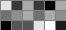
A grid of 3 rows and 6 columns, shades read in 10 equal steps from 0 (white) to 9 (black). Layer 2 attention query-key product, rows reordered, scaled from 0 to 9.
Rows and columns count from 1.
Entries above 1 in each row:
5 6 4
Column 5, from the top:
9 3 0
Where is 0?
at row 3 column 5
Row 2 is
5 4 3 5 3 4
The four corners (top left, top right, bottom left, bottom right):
1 3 9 8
